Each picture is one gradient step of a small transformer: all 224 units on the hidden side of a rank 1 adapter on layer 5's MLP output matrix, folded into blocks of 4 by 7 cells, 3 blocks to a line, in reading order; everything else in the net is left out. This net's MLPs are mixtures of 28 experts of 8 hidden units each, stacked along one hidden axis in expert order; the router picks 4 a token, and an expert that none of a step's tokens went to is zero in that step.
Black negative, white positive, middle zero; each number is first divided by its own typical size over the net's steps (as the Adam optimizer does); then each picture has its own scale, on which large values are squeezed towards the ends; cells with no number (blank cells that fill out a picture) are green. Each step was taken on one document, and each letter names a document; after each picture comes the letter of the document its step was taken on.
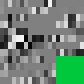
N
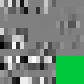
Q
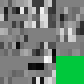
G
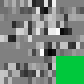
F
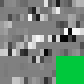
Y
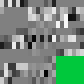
N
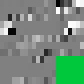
Y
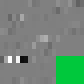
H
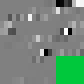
Y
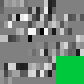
F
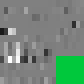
H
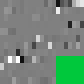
H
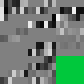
G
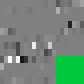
H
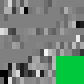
Q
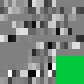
F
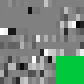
Q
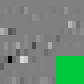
H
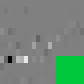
H
